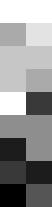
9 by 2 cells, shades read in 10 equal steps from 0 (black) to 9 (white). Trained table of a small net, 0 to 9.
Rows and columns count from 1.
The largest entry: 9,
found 3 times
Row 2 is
6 8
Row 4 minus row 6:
2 1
